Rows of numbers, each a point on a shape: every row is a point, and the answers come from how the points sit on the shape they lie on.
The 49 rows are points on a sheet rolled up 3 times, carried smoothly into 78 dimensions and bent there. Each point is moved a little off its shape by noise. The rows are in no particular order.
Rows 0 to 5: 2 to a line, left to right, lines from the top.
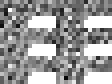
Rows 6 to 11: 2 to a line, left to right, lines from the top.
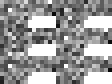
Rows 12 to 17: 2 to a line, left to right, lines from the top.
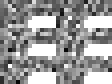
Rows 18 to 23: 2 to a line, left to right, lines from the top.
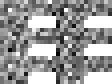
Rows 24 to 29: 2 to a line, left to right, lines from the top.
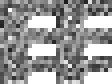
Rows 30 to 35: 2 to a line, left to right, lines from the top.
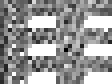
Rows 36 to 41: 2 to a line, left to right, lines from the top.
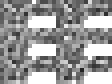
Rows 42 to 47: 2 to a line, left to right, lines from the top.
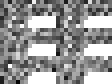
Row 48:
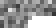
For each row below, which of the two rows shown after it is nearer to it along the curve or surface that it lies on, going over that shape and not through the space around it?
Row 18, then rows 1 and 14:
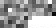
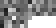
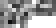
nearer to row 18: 14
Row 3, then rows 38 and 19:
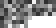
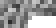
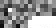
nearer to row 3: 19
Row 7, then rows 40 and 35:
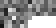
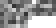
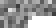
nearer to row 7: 40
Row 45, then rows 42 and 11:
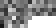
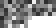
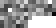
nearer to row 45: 42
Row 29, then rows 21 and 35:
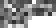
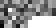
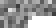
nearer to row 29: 21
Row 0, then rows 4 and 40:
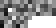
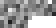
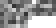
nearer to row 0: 4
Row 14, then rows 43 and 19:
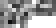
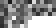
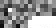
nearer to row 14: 43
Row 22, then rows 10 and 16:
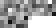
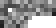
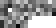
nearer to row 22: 16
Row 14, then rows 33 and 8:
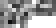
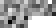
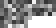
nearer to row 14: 8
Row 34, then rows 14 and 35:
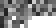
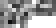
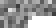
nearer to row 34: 14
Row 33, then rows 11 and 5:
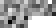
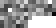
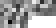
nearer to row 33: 11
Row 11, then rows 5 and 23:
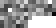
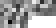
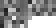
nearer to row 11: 5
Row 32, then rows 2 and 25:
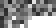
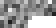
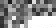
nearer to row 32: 25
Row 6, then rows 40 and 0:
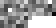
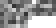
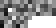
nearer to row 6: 0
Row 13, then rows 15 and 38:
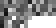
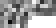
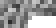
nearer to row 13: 15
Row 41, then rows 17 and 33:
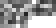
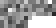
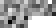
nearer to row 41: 17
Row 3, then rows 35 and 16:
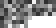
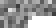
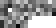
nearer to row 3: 16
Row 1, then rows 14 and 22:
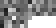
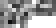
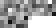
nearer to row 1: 14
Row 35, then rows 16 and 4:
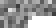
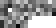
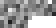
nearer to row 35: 4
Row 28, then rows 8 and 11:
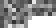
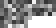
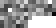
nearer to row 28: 8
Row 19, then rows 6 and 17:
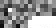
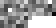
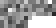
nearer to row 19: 6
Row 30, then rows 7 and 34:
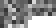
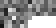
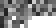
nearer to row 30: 7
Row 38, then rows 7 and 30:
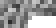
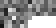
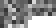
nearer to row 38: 30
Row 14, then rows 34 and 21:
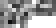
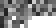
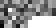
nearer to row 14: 34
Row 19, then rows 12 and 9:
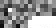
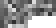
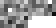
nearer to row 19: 9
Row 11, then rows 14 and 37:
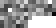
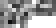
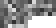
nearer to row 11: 14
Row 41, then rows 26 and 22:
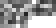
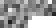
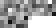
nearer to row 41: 26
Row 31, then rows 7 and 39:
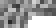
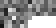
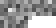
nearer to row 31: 39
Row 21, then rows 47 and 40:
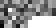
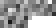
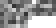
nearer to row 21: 47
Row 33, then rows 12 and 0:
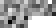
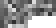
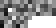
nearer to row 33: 0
